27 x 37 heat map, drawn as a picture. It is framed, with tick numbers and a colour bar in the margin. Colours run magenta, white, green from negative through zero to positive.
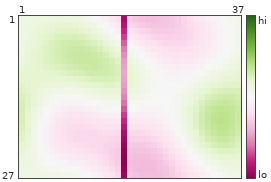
Average level on the scale: 50%. Odd lines: column 18. Histogram: skewed, a long tail of low values. Calmest part: top left. Ninth with the lowest average: bottom middle.
